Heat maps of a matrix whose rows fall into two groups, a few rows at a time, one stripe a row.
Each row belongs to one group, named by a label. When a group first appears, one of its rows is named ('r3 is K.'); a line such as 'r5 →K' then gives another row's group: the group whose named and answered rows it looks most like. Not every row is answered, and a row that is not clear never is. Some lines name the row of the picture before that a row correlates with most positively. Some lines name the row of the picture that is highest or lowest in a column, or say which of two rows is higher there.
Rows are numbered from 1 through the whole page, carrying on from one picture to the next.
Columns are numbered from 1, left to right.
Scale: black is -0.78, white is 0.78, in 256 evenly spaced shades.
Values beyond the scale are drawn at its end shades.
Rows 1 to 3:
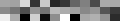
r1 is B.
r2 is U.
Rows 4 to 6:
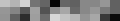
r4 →B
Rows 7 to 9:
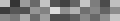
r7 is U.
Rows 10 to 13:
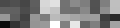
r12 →U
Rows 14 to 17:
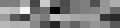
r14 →B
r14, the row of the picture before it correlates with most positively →11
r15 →B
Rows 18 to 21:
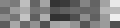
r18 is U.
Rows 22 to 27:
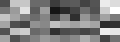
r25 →U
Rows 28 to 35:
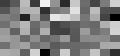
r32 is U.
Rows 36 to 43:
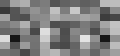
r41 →U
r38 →U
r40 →B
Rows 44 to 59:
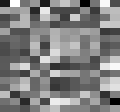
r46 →B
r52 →B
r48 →U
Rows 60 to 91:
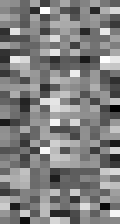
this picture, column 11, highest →68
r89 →U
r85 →B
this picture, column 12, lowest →75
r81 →B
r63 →U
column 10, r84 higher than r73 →No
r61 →B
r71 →U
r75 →U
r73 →U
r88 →B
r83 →U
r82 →U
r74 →B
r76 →U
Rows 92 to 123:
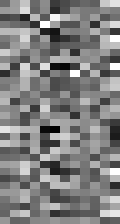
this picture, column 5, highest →95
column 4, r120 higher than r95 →Yes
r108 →B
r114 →B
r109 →U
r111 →U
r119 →B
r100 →U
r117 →B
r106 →U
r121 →B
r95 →B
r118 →U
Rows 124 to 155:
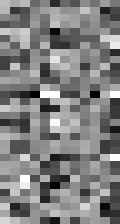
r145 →U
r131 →U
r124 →B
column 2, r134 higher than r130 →Yes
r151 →U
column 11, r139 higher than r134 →Yes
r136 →B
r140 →U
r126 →U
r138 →U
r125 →U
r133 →U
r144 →U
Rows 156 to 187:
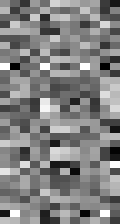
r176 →B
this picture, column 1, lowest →186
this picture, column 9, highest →165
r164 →U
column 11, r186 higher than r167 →Yes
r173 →U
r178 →U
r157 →U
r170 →B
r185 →B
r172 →B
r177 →U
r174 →U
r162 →U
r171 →B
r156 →U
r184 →U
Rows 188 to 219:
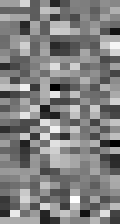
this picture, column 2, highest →218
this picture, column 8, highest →216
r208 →U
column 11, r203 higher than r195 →No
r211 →U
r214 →B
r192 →U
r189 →B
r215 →B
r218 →U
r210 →U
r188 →B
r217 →B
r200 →B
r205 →B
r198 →U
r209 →B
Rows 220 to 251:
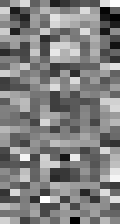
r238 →B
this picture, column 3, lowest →222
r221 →U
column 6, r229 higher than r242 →No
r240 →U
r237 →B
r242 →B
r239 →U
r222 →U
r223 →U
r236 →B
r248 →B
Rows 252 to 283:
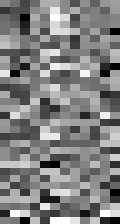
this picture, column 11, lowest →262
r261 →U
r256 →U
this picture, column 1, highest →262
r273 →U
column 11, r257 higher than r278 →Yes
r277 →U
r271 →B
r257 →B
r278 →U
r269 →U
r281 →B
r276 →B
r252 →B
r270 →B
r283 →U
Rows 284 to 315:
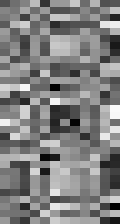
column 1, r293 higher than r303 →Yes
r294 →B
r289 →U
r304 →B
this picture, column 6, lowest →296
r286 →U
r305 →U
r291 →U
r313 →U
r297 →U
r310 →U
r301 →B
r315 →U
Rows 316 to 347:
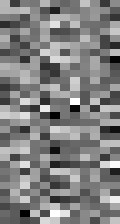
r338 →U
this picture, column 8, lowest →331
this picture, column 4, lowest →331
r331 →B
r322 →U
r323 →B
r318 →U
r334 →U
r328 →B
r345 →B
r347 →B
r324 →U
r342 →B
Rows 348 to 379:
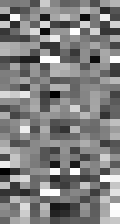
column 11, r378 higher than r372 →Yes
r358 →U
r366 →B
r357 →U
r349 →U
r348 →B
